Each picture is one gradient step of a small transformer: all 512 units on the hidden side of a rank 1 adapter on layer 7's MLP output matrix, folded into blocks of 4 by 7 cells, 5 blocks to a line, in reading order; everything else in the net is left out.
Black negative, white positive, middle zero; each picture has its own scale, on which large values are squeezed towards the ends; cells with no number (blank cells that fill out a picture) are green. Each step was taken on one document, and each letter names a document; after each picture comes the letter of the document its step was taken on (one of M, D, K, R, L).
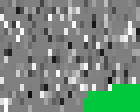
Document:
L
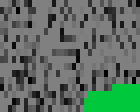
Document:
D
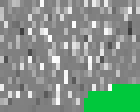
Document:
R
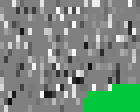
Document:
L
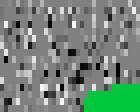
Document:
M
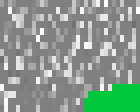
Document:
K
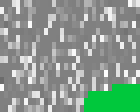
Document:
D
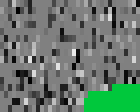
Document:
D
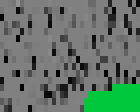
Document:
L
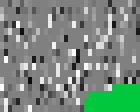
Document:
M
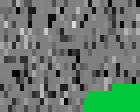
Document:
M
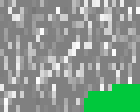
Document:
K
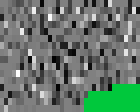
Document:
L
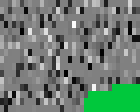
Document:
R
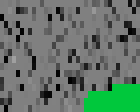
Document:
L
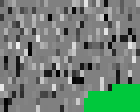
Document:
K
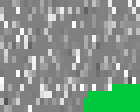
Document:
M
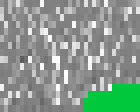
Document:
R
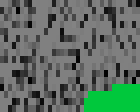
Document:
D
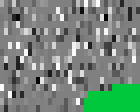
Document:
K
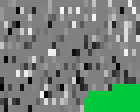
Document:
M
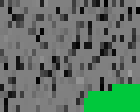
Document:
K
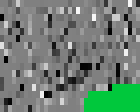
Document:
L
